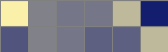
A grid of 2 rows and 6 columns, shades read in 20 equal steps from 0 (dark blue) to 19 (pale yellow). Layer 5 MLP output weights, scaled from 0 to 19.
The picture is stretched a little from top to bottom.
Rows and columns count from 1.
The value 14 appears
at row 1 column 5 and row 2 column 6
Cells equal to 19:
1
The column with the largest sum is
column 1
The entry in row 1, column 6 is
0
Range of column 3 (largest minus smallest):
0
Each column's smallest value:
5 9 8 6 6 0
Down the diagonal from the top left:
19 9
